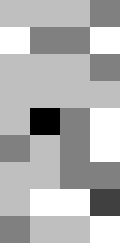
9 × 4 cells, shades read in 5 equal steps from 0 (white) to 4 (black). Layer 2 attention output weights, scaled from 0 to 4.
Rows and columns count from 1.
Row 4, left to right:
1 1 1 1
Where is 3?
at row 8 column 4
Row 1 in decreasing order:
2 1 1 1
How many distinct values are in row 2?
2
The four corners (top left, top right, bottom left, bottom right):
1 2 2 0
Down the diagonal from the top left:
1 2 1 1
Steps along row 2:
up same down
